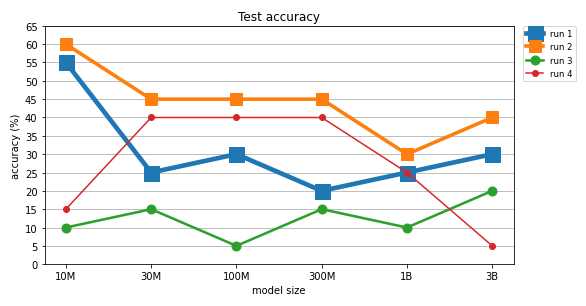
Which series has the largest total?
run 2
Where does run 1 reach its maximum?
10M
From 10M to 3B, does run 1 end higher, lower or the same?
lower
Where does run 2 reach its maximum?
10M
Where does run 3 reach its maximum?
3B
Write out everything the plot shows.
Title: Test accuracy
x-axis: model size, ticks 10M 30M 100M 300M 1B 3B
y-axis: accuracy (%), ticks 0 5 10 15 20 25 30 35 40 45 50 55 60 65
Legend: run 1, run 2, run 3, run 4
Values:
run 1: 55 25 30 20 25 30
run 2: 60 45 45 45 30 40
run 3: 10 15 5 15 10 20
run 4: 15 40 40 40 25 5
